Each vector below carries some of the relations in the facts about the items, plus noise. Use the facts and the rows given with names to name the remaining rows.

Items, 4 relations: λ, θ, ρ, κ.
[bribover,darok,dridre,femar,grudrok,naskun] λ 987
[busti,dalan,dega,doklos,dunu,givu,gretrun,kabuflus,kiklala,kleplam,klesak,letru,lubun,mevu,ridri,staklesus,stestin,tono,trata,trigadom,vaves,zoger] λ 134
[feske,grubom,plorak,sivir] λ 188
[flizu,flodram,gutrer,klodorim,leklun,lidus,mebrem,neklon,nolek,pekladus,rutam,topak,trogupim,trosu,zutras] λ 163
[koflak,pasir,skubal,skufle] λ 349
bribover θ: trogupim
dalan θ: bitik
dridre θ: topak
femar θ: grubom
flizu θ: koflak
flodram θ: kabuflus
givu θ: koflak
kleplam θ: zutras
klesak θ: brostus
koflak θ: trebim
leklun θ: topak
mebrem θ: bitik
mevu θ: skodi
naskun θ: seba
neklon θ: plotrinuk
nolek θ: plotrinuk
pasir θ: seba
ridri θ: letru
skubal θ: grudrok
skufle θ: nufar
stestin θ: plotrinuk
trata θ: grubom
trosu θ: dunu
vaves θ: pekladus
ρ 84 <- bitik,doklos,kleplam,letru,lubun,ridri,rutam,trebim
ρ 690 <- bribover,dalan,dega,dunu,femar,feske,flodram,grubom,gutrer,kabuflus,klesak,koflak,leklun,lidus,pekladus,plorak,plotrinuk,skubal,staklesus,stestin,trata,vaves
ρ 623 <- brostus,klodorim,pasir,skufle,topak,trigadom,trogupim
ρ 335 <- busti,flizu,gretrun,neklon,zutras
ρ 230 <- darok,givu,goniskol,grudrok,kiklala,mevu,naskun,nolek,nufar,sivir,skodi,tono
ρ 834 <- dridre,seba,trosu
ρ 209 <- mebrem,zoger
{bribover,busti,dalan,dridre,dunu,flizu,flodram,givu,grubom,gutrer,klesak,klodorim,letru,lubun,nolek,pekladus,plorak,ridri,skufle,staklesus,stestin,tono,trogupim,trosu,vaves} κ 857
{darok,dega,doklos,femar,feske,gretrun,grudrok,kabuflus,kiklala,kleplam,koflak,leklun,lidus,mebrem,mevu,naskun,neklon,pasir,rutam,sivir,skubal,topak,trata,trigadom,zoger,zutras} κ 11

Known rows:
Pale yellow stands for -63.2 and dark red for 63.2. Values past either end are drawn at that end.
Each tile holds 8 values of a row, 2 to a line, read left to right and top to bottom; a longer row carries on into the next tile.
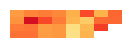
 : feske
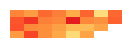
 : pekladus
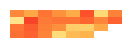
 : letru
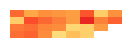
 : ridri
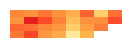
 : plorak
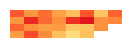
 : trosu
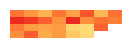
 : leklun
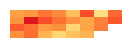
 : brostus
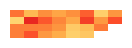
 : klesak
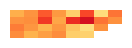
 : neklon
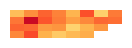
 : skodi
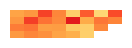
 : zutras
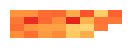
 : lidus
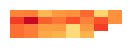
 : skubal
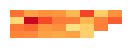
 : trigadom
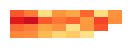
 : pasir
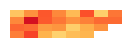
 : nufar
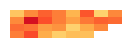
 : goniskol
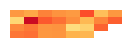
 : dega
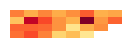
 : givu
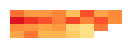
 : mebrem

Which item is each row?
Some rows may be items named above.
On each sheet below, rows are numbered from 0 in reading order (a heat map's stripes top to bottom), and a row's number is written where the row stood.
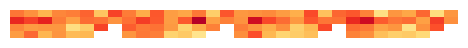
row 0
femar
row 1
flizu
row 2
seba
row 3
pasir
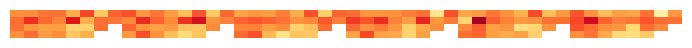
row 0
lidus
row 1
trosu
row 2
bitik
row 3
bribover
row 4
kiklala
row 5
skufle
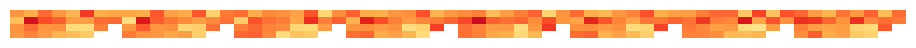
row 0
zoger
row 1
gretrun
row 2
ridri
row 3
trata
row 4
skubal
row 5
trata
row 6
rutam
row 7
leklun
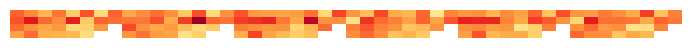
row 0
topak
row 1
nolek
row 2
dridre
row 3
busti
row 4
naskun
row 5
doklos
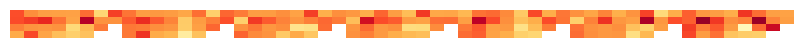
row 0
dridre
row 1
grubom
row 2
kleplam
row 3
zoger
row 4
sivir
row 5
stestin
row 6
koflak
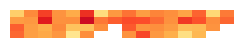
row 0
plotrinuk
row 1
flodram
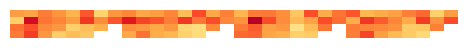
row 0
tono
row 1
mebrem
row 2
sivir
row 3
dalan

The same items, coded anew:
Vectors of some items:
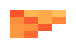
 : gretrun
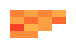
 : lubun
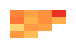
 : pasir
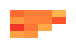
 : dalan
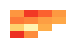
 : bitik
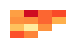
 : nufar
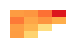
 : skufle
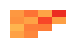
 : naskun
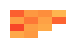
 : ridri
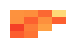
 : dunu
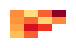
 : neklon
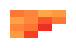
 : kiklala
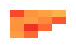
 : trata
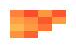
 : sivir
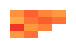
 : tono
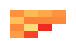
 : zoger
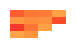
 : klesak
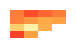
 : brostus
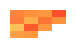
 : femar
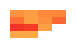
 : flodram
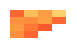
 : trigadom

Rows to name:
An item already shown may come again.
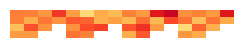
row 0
femar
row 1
zutras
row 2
stestin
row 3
skubal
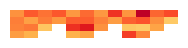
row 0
bribover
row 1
trosu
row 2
seba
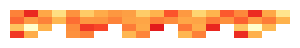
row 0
trebim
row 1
rutam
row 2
mebrem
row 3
mebrem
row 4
trebim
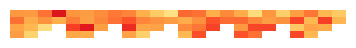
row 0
skufle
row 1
flodram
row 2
flizu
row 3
mevu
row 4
topak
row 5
koflak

